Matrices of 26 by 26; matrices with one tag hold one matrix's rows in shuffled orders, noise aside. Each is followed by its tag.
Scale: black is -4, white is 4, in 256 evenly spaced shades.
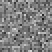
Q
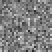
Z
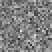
Z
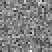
Q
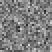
Z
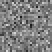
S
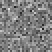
Q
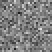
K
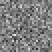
S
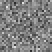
S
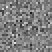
S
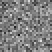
K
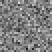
Z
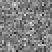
Q
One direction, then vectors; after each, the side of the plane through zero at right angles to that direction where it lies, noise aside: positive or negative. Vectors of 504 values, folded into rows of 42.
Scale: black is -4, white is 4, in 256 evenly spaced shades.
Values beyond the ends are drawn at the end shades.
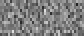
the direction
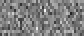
positive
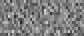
positive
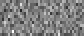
positive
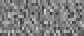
positive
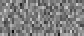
negative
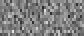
positive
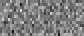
negative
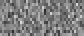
negative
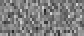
negative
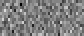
negative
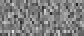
positive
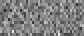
positive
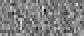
negative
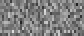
positive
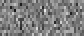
positive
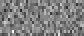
positive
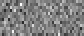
positive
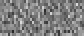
negative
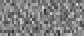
negative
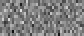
negative
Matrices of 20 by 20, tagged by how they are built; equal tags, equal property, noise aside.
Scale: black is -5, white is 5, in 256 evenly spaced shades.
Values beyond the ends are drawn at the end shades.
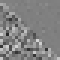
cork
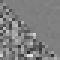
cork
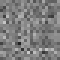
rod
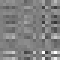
rod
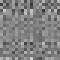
rod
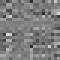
rod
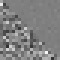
cork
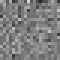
rod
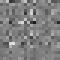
rod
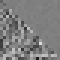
cork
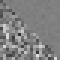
cork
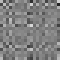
rod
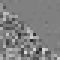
cork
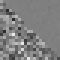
cork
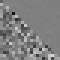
cork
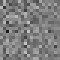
rod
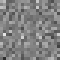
rod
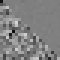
cork
